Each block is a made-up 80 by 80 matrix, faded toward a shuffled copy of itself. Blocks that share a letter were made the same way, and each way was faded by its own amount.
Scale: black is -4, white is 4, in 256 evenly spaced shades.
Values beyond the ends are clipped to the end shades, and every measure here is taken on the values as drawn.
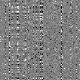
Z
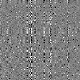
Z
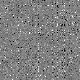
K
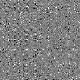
K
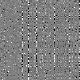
Z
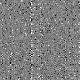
K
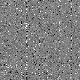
K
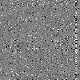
K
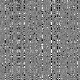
Z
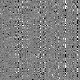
Z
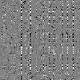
Z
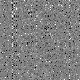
K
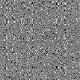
K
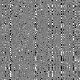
Z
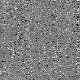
K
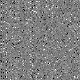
K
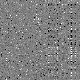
K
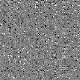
K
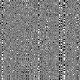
Z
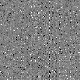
K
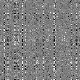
Z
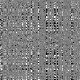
Z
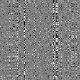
Z
